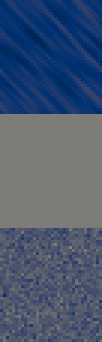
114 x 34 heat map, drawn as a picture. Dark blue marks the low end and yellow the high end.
The table splits into 3 rows of 1 panel. Panel 1,1: very low, slanting down to the right, faint in contrast. Panel 2,1: middling, flat. Panel 3,1: low, fine-grained.
